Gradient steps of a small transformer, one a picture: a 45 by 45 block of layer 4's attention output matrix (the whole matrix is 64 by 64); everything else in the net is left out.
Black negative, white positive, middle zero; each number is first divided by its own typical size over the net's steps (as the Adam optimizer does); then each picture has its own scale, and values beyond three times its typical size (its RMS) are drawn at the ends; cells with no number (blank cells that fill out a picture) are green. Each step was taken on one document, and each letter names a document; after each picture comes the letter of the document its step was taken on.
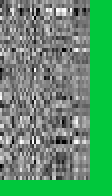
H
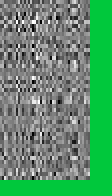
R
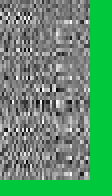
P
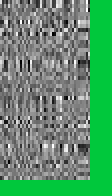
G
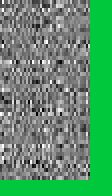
R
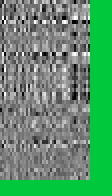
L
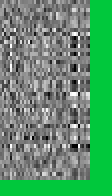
L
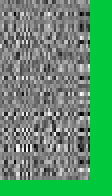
P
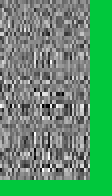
G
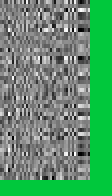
P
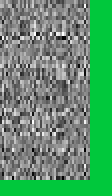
H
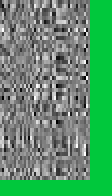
H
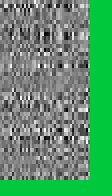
G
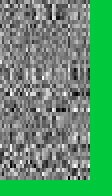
L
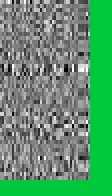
P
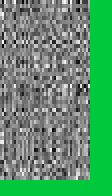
H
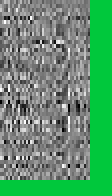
P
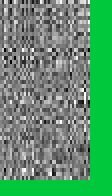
G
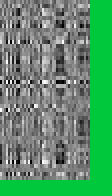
G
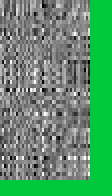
L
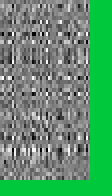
R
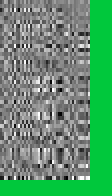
G
